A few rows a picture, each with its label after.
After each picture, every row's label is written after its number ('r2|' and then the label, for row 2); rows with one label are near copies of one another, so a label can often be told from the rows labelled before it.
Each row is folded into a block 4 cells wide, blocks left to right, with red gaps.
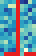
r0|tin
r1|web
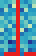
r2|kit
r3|kit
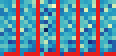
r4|kit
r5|kit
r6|tin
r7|kit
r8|kit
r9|kit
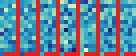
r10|kit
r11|kit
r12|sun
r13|tin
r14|web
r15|sun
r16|sun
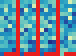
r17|kit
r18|kit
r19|kit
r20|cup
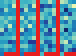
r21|kit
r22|kit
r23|sun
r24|tin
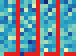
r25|cup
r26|kit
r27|web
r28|web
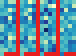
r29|cup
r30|cup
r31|tin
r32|kit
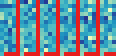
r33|sun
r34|web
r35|web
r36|cup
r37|cup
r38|cup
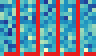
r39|sun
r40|cup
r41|web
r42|cup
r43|web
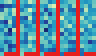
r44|sun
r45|cup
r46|tin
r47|kit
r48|kit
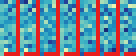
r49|web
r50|web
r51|kit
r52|web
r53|kit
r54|tin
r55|tin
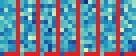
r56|kit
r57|cup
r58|sun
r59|kit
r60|web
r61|cup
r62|kit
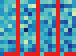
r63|kit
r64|tin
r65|sun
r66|sun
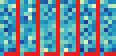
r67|tin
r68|cup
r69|web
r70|web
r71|tin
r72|tin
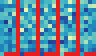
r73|sun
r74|kit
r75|kit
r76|cup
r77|tin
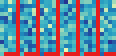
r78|cup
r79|sun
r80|kit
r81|web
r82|sun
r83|kit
